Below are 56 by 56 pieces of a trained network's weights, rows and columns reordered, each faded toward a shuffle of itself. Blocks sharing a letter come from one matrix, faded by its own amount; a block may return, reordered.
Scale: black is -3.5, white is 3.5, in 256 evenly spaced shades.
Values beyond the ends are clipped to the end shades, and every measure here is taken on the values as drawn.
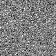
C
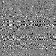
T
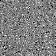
C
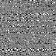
T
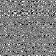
T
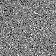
C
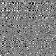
T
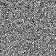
C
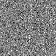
C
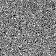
C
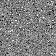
C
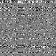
T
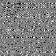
T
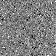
C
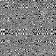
T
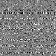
T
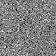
C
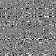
T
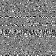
T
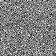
C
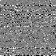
T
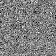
C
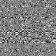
T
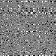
T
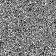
C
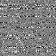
T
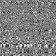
T
